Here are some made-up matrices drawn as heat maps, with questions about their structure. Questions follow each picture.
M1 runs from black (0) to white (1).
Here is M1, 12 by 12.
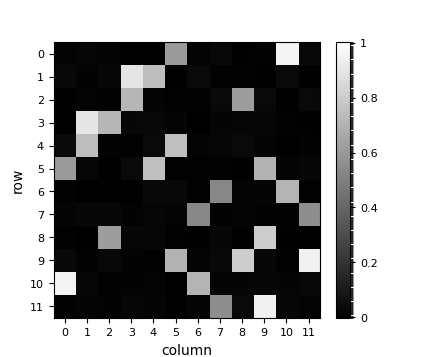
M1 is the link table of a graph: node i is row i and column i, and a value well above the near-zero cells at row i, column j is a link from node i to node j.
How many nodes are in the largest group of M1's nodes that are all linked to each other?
2
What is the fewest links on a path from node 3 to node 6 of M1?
6
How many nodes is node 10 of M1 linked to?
2
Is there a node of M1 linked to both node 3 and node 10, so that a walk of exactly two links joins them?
no
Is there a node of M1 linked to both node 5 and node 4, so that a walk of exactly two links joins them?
no
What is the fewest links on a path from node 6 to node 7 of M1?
1
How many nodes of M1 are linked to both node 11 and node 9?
0
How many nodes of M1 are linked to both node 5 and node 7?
0
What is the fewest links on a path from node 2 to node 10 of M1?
5
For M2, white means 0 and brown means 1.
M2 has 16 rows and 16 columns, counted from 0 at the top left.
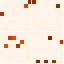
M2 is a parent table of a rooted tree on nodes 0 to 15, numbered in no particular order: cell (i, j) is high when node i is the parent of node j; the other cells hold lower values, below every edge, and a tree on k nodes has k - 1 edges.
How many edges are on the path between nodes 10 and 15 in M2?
1
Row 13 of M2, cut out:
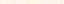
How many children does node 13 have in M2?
0
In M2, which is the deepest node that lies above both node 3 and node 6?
15
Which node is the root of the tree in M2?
10
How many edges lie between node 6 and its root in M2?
4
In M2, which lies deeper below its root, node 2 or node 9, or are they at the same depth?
node 2
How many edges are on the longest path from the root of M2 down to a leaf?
5
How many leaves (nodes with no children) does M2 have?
9
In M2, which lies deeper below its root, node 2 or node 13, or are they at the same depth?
node 2
